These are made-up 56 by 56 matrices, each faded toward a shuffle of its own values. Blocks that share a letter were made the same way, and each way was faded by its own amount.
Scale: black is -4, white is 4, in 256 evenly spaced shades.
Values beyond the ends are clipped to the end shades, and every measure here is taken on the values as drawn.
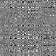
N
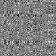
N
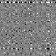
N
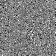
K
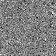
K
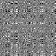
N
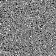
K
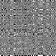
N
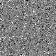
K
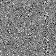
K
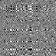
N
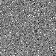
K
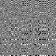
N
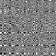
N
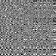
N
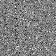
K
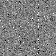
K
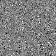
K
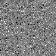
K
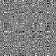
N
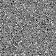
K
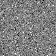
K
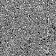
K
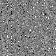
K
